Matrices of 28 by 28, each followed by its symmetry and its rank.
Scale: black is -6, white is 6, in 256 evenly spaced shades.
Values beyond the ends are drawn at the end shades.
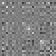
symmetric, rank three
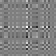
symmetric, rank one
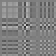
symmetric, rank one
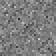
symmetric, full rank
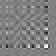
symmetric, rank two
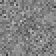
symmetric, full rank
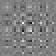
symmetric, rank two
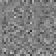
neither, rank five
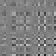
symmetric, rank two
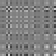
symmetric, rank one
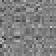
neither, rank five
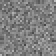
symmetric, full rank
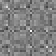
symmetric, rank three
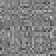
neither, rank five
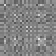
symmetric, rank three
